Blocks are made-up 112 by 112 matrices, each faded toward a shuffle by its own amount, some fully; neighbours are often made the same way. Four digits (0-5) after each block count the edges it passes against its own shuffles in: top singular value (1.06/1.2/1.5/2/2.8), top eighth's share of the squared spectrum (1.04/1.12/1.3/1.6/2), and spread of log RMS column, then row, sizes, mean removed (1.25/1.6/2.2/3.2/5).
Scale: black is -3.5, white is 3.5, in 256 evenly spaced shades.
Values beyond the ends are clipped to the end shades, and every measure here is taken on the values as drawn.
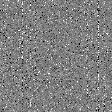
2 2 2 0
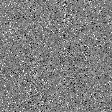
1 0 1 0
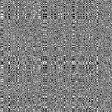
5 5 4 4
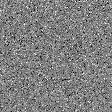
1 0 0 0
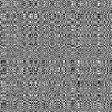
5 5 4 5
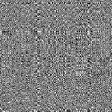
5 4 3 3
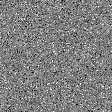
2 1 0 0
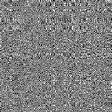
4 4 3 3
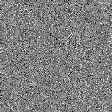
3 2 1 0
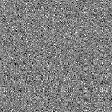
4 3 2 2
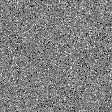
2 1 1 0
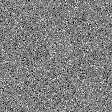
1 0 0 0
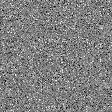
2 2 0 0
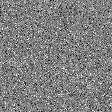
2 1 0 0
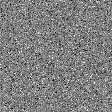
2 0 0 0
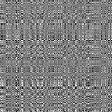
5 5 4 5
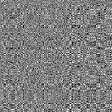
5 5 3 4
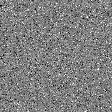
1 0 0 0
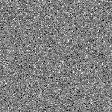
3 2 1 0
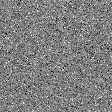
0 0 0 0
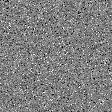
0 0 0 0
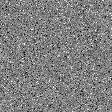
1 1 0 0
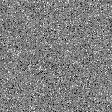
2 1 0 0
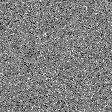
1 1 0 0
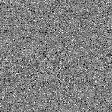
3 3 1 1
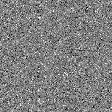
3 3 1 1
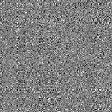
4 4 2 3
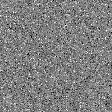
3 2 1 0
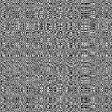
5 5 4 4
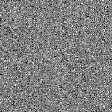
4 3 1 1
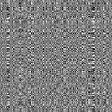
5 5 4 4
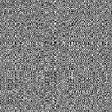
5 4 3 3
